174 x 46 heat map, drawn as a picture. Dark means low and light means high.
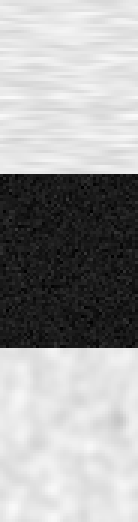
The table splits into 3 rows of 1 panel. Panel 1,1: very high, streaked across, faint in contrast. Panel 2,1: very low, fine-grained, faint in contrast. Panel 3,1: very high, blotchy, faint in contrast.
